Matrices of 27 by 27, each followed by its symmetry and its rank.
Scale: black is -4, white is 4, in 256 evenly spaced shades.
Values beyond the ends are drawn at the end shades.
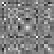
symmetric, rank three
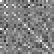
symmetric, rank five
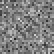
symmetric, full rank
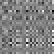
neither, rank two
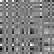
neither, rank two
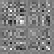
symmetric, rank three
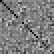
symmetric, full rank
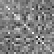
symmetric, rank five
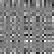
neither, rank two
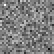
symmetric, full rank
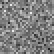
symmetric, full rank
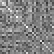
symmetric, rank five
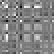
symmetric, rank three
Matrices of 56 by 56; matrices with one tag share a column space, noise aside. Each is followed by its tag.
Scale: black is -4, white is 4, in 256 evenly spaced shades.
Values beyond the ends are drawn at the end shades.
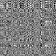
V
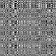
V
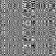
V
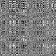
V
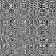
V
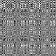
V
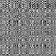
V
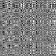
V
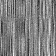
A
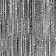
A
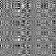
V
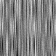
A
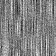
A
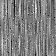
A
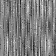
A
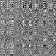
V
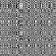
V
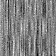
A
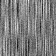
A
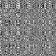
V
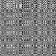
V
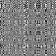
V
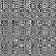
V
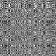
V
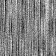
A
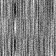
A
